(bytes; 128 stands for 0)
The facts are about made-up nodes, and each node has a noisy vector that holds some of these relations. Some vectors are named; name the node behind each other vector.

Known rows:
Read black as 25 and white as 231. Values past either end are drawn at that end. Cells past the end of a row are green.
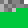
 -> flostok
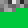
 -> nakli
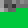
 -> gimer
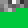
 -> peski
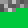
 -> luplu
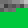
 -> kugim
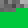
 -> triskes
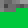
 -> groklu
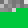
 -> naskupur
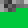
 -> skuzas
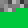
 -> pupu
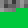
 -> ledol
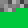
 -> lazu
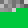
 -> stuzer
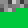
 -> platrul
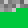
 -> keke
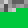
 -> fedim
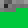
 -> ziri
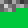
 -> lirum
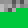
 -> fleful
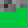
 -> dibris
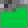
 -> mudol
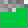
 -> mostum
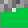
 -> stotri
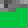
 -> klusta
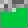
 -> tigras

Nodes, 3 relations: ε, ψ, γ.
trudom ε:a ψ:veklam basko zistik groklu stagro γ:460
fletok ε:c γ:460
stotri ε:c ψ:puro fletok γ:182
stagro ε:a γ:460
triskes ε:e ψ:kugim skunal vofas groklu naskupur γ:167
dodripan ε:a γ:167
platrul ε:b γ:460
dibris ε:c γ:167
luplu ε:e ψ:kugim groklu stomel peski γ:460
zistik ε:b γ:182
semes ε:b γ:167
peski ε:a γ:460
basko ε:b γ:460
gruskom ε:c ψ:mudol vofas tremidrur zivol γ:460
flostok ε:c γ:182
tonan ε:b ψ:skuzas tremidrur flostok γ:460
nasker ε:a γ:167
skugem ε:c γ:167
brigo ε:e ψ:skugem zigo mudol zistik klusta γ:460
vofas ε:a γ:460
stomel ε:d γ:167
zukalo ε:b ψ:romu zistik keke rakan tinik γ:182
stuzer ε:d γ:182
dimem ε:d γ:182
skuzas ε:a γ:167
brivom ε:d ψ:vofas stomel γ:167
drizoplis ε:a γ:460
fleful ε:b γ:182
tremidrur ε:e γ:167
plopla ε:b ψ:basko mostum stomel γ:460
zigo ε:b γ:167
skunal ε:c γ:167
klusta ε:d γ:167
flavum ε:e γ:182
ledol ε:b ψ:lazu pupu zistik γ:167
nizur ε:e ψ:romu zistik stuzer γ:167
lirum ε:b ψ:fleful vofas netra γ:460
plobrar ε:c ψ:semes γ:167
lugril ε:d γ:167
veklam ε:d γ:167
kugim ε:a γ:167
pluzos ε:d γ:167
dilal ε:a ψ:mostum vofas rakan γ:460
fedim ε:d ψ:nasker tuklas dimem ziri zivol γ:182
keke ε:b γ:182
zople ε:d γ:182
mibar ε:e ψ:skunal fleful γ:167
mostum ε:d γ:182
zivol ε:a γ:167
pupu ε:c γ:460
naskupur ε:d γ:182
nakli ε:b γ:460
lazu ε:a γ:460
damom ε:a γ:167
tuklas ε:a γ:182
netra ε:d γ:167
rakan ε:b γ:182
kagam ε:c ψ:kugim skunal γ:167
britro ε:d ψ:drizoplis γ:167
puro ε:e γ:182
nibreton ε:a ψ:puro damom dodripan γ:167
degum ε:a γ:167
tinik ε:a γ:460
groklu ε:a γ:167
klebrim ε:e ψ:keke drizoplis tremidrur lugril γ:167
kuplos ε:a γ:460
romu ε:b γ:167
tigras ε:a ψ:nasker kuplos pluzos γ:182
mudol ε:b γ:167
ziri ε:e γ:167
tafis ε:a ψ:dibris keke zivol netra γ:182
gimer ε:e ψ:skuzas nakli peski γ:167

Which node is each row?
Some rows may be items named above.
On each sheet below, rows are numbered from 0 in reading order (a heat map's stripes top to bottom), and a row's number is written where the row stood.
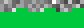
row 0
stotri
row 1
rakan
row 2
dilal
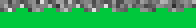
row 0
brigo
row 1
fletok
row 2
plopla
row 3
brigo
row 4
netra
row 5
klebrim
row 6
romu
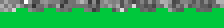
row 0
rakan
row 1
dibris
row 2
mudol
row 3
mibar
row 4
brigo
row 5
kagam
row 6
netra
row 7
triskes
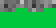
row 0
nibreton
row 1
romu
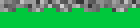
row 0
britro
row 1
basko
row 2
lirum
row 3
dibris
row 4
kuplos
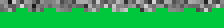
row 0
tonan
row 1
zivol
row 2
brivom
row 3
plopla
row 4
zistik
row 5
vofas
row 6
brivom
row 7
gruskom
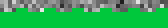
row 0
drizoplis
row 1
puro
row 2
romu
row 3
tafis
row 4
tremidrur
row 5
trudom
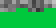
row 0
stomel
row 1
skunal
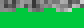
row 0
nizur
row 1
plobrar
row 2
zukalo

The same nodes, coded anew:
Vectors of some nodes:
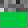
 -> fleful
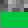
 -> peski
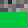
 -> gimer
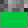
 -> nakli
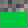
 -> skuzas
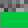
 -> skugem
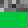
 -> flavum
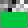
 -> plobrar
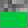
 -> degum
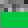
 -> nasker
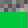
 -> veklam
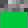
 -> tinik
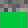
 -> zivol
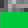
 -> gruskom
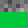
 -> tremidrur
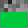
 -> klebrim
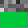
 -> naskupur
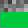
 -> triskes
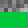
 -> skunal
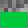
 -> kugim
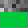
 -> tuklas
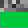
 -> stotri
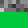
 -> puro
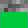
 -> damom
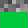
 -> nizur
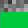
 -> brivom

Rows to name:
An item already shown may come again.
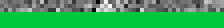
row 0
zivol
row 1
zukalo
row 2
keke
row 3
plobrar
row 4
tigras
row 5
mostum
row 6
zivol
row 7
fletok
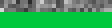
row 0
rakan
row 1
luplu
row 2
vofas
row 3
dibris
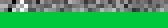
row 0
semes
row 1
gimer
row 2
nibreton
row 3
ledol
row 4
fedim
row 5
tremidrur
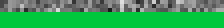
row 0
drizoplis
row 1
skuzas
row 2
rakan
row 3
flostok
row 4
kuplos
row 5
stotri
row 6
fletok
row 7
netra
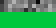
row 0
tonan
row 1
britro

